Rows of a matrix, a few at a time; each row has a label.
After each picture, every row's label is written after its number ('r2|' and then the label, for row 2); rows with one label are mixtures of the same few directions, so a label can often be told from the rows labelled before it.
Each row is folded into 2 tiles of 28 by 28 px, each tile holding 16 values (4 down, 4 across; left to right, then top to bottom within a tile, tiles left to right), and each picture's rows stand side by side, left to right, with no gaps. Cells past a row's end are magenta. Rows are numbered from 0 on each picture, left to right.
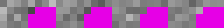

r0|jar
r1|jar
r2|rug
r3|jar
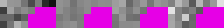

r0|jar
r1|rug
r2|rug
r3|jar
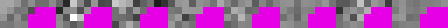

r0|jar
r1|rug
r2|jar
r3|rug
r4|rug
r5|rug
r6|jar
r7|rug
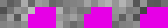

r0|jar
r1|jar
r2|jar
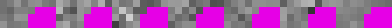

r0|rug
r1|rug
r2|rug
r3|jar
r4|rug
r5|jar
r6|jar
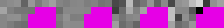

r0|jar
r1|jar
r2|rug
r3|jar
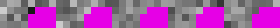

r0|jar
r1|rug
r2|rug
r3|jar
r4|rug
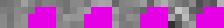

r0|jar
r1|jar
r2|jar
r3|rug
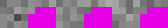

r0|rug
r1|jar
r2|rug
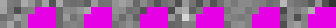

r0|rug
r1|jar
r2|jar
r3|rug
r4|jar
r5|jar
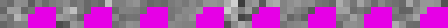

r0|rug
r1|rug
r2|jar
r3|jar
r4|rug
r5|jar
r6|rug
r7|rug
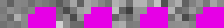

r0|rug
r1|rug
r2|rug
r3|rug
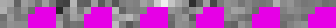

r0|rug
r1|rug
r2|jar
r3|jar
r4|rug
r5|jar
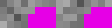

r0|rug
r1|jar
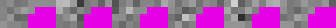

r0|rug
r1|jar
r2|rug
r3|rug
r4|rug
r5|rug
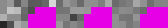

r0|rug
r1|rug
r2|jar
